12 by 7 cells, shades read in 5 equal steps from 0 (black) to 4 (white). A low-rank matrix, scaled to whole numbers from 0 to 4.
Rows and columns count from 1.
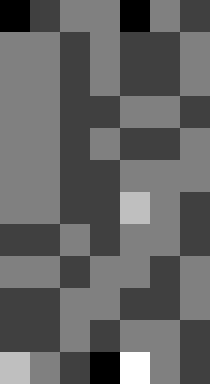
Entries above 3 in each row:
0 0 0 0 0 0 0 0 0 0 0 1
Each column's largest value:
3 2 2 2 4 2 2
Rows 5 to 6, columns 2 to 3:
2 1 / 2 1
